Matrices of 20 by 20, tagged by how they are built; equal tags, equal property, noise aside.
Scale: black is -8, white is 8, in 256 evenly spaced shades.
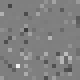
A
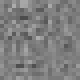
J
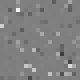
A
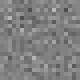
J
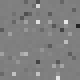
A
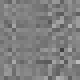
J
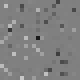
A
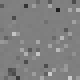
A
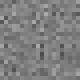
J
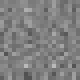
J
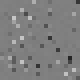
A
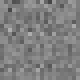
J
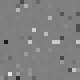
A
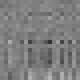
J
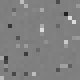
A
